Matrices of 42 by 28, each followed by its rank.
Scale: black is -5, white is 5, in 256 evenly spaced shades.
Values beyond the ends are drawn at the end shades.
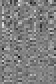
five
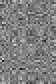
five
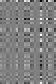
one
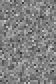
full rank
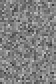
full rank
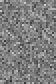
full rank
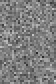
full rank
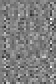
five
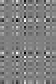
one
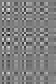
one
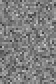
full rank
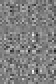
five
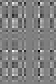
one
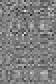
five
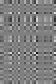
one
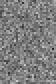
full rank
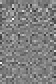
five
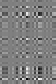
one
